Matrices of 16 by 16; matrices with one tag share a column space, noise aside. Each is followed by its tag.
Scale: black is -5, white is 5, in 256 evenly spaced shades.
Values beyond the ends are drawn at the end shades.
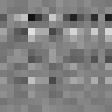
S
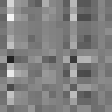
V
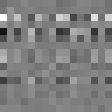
S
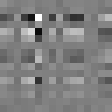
S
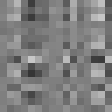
V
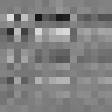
S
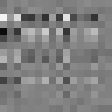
S
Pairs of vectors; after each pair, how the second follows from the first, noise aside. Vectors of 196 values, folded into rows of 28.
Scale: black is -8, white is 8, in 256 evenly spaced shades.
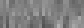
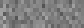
shuffled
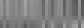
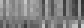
scaled up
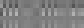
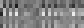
scaled up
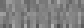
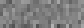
sign-scrambled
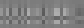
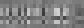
scaled up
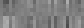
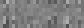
sign-scrambled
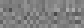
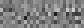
scaled up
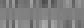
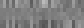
negated
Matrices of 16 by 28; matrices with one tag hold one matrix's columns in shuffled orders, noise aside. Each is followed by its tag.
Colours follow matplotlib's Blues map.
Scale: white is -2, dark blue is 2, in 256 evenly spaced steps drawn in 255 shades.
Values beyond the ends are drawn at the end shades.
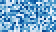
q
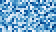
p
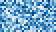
p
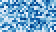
p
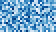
q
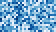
q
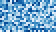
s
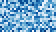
s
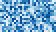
q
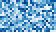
s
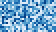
q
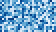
q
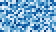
p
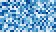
p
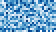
s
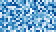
p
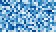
p
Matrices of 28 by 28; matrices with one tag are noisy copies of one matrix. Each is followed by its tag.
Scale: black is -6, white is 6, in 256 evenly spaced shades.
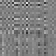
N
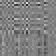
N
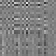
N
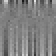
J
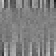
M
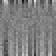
J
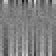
J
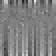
J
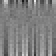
J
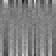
J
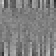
M
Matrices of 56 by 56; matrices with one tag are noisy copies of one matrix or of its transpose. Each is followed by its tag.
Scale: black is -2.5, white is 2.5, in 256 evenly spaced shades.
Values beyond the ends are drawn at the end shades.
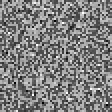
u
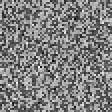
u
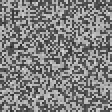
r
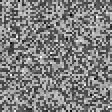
r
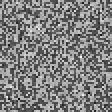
u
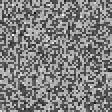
u
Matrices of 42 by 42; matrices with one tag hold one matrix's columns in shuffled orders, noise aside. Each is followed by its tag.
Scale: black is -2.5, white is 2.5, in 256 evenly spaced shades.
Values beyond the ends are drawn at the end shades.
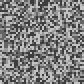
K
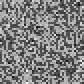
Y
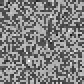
K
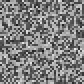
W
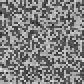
Y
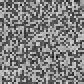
K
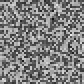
K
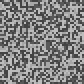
K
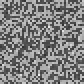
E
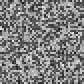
K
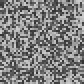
Y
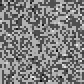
W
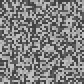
K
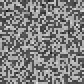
K
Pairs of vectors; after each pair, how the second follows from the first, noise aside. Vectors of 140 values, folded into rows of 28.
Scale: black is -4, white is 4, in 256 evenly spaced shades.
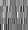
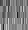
negated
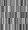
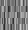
negated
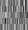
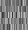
shuffled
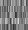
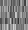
negated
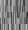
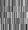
negated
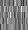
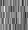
shuffled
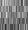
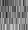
negated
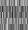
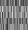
negated
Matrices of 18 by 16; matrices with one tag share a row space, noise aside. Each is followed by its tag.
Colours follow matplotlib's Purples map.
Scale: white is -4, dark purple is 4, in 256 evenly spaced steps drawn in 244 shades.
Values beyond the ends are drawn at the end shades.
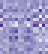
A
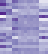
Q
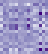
A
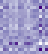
A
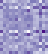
A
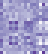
A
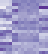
Q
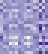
A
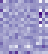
A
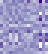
A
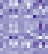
A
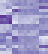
Q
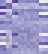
Q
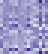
A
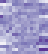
Q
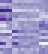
Q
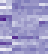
Q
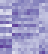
Q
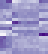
Q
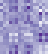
A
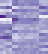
Q
